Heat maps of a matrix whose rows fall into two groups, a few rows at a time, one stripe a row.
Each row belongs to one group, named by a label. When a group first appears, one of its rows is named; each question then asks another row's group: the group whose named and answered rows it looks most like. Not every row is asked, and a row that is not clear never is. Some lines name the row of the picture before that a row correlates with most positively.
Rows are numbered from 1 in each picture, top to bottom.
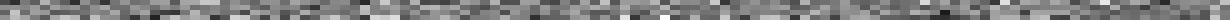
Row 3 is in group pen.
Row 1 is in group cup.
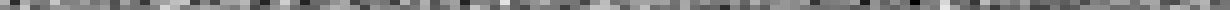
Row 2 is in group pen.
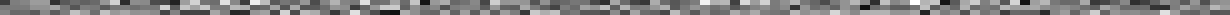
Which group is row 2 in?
cup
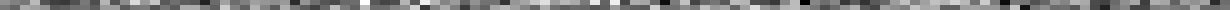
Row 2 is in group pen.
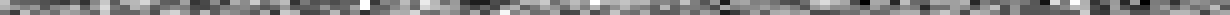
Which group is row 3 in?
pen
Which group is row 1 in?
cup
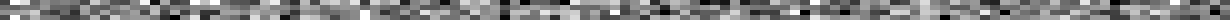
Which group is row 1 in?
pen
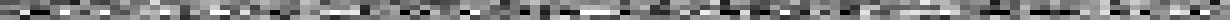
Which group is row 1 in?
cup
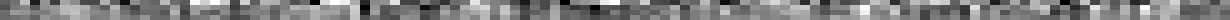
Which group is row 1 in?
pen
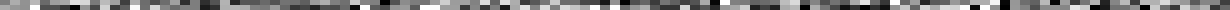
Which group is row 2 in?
cup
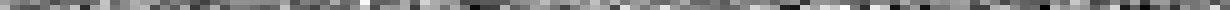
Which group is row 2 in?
cup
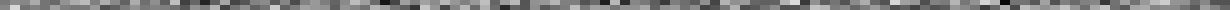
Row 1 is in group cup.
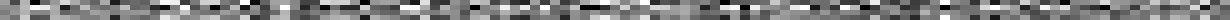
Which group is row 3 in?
pen
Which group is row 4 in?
pen
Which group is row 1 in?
pen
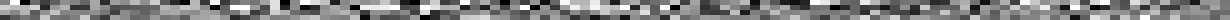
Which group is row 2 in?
cup
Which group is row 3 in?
pen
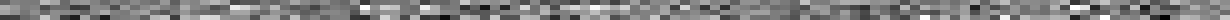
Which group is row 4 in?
cup
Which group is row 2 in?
cup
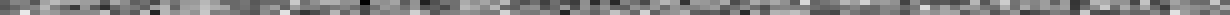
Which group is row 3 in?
pen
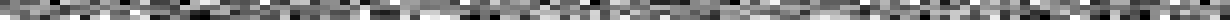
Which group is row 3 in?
cup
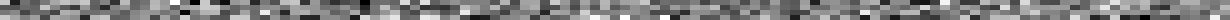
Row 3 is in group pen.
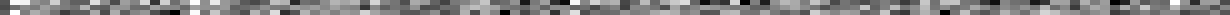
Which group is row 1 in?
pen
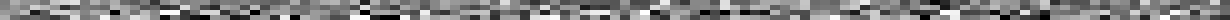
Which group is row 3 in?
pen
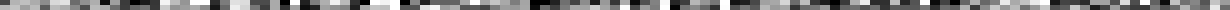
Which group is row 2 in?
cup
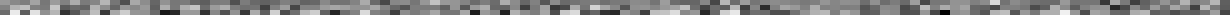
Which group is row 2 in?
pen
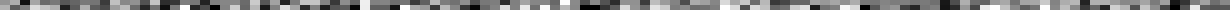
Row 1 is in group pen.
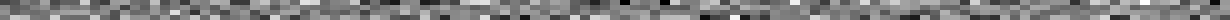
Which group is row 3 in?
pen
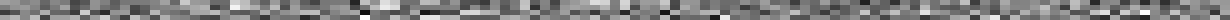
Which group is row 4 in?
cup
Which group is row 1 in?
cup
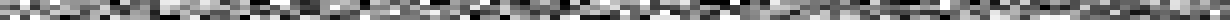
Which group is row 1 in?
pen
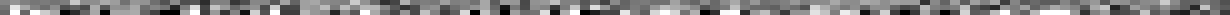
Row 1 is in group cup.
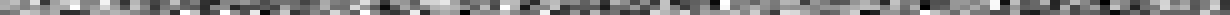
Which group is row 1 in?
cup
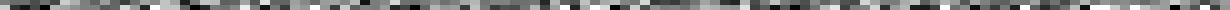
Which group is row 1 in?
pen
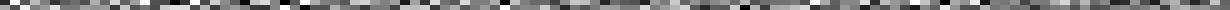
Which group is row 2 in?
pen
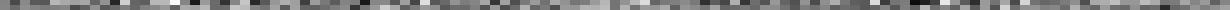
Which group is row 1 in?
pen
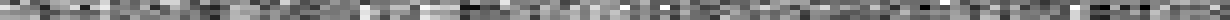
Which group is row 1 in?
pen
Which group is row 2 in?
cup
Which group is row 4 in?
cup
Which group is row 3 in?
cup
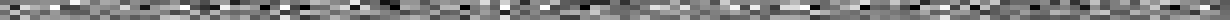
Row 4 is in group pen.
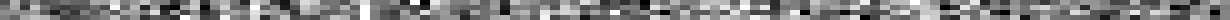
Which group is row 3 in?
cup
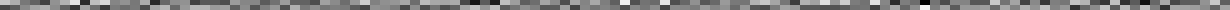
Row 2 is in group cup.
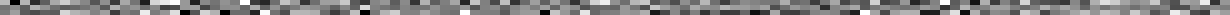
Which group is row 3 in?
pen
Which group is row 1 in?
pen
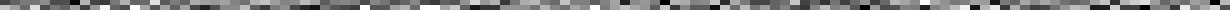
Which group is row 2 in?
cup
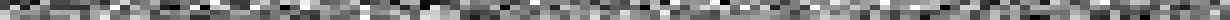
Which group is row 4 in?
cup
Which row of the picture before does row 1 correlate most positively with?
1
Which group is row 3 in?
cup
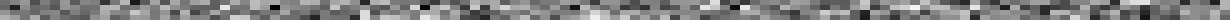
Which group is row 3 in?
cup
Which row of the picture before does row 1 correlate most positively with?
1
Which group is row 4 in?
cup
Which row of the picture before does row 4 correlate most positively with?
3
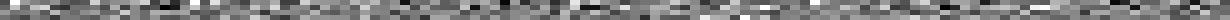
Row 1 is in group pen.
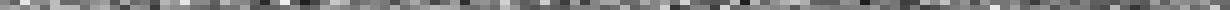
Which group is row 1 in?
pen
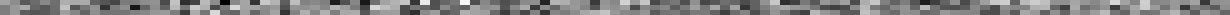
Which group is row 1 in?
pen
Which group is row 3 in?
pen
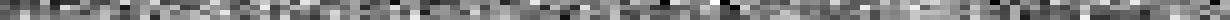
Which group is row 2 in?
pen
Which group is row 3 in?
pen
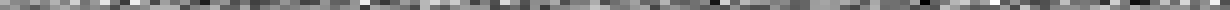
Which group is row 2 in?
pen
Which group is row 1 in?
cup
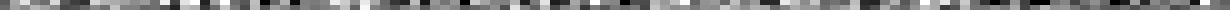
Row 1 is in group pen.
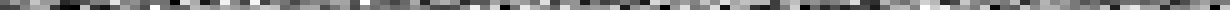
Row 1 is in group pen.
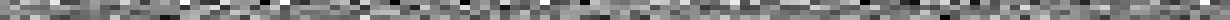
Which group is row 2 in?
pen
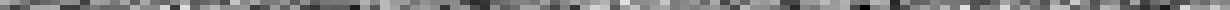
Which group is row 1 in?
cup
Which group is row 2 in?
cup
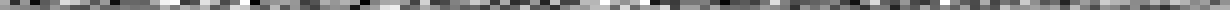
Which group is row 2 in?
cup
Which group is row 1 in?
pen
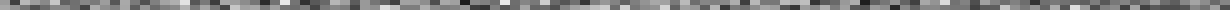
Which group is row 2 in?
cup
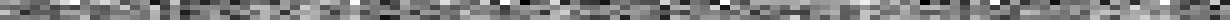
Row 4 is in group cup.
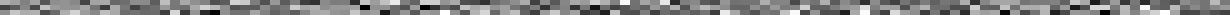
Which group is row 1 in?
cup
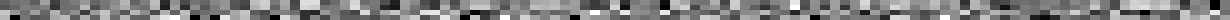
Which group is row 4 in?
pen
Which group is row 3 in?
cup
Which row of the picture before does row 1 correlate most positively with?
3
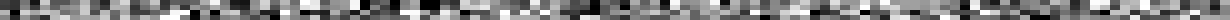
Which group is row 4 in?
pen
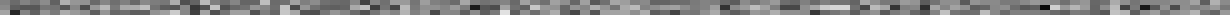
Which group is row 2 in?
cup
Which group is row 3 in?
pen
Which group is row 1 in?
pen
